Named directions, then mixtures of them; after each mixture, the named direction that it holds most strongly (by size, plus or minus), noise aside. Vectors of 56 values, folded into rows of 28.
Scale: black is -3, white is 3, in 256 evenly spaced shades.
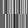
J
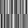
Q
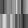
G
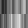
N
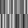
Q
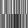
J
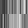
N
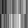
N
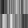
G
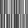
J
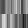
G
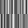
Q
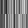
J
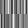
Q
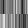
G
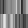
G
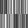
J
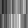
N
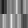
G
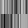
G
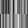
Q
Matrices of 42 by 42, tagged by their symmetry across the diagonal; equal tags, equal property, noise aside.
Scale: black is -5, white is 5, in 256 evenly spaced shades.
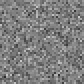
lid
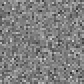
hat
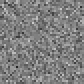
hat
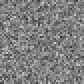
lid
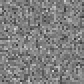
lid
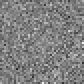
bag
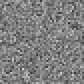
hat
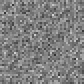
bag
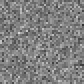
lid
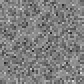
bag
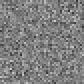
hat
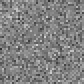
bag
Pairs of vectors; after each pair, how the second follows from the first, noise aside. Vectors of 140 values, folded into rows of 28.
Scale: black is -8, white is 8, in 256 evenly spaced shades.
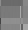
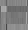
wrapped around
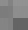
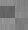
wrapped around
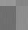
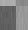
scaled up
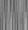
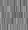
shuffled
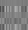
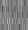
shuffled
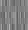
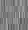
shuffled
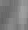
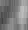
scaled up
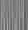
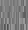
sign-scrambled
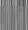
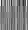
scaled up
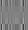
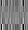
scaled up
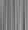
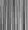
scaled up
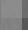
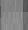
wrapped around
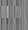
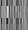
scaled up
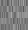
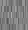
shuffled
